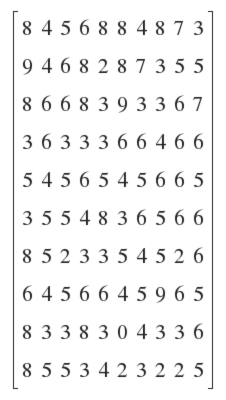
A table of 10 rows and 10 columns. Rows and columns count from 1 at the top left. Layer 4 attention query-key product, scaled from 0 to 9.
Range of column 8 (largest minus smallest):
7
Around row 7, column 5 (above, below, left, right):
8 6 3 5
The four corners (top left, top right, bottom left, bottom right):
8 3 8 5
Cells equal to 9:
3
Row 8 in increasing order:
4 4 5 5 5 6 6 6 6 9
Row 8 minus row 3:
-2 -2 -1 -2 3 -5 2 6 0 -2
